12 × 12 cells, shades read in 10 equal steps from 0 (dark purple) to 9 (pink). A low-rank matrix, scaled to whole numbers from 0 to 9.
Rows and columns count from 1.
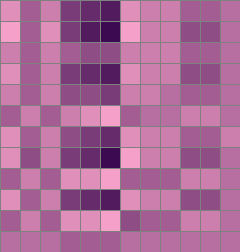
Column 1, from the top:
8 9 7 8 7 5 8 8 5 8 5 6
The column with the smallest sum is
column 6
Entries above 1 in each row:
11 10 12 11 12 12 12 11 12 11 12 12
